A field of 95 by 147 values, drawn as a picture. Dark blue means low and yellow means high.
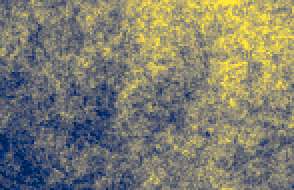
Mirror symmetry: none. Stripes: none. Average level on the scale: 50%. Slope: up to the top right. Histogram: bell-shaped. Ninth with the highest average: top right.
